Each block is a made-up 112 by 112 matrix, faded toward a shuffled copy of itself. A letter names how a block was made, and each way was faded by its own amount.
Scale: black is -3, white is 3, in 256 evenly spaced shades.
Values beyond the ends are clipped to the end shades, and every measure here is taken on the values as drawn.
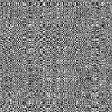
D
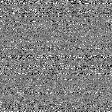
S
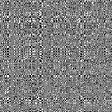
D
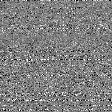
S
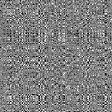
D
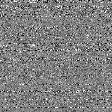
S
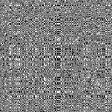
D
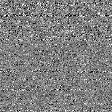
S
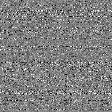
S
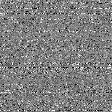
S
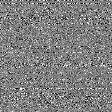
S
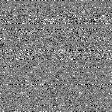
S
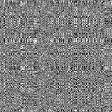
D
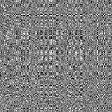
D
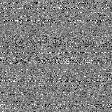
S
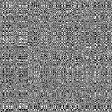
D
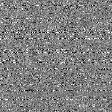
S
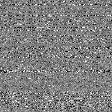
S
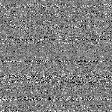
S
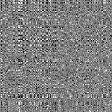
D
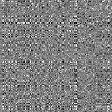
D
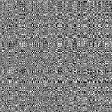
D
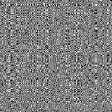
D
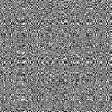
D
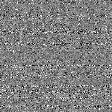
S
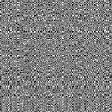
D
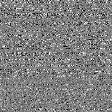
S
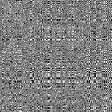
D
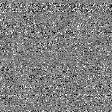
S
